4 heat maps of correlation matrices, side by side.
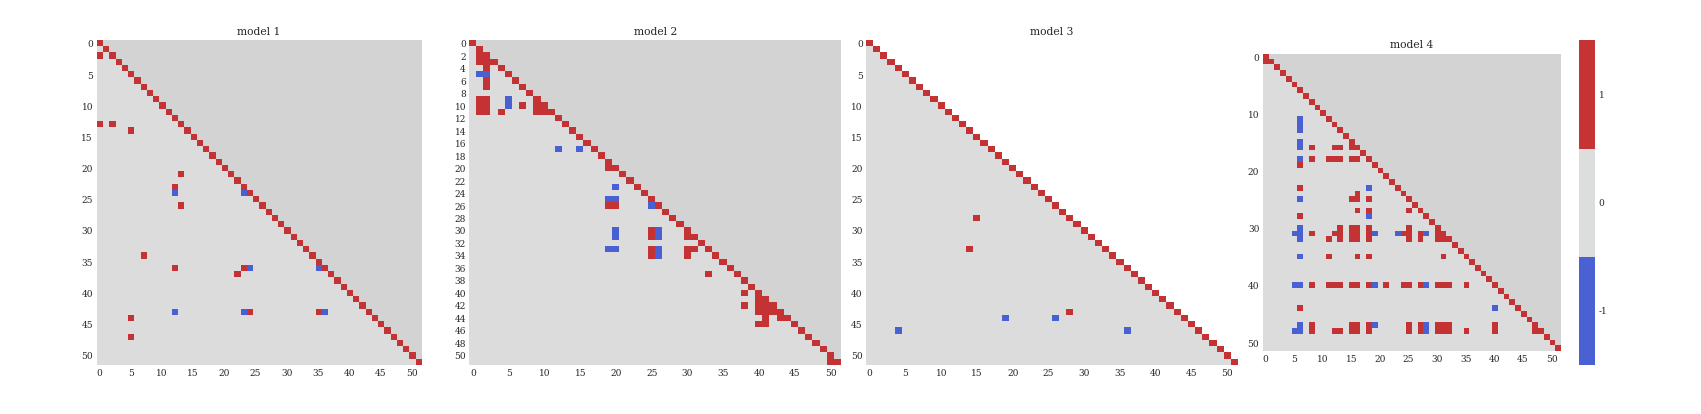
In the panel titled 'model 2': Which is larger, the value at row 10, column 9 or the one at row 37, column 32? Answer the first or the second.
the first
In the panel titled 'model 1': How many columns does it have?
52
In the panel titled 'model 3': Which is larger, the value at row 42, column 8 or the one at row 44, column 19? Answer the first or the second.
the first
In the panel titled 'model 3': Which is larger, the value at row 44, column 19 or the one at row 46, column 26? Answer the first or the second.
the second
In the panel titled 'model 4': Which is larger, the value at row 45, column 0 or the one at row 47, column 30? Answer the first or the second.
the second
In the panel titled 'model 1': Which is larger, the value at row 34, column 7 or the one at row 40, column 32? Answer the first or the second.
the first
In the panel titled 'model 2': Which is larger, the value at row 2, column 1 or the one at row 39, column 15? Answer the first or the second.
the first
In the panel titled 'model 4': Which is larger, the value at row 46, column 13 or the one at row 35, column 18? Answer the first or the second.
the second
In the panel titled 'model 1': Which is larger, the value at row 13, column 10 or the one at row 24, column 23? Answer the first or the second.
the first
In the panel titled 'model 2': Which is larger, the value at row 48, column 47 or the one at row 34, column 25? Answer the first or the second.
the second
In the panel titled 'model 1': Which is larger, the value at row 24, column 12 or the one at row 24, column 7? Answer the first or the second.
the second
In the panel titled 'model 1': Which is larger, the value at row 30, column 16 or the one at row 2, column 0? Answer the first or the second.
the second
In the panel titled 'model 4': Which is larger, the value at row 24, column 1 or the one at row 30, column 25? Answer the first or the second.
the second
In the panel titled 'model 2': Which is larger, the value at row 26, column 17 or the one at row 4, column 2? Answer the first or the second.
the second
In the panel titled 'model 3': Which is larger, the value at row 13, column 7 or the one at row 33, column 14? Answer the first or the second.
the second
